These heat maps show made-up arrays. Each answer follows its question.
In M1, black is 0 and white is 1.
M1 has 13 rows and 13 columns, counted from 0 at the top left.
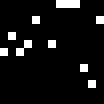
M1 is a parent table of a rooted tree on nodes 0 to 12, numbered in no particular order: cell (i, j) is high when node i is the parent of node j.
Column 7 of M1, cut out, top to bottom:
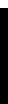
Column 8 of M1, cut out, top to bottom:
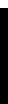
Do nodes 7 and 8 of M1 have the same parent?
yes
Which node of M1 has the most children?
0
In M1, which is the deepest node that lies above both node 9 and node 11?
0
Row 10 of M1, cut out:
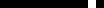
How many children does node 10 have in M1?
1
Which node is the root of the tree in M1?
5
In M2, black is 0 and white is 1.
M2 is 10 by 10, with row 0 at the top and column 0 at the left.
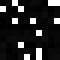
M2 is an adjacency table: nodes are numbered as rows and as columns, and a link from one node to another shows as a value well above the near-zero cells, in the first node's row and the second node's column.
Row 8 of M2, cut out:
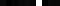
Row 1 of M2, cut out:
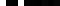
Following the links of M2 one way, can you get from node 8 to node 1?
no
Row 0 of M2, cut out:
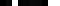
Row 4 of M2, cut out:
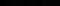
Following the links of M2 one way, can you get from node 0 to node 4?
yes
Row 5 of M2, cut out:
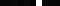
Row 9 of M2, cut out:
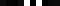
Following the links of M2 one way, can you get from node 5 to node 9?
no
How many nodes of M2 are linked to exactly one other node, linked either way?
2
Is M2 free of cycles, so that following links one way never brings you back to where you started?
yes
